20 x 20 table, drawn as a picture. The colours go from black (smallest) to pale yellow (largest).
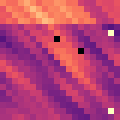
Four lone cells stand out: two far higher and two far lower than their neighbours. On average the colour sits 50% of the way up the scale. The top part is higher, up to a seam about 20% of the way down. Streaks slant down to the right.
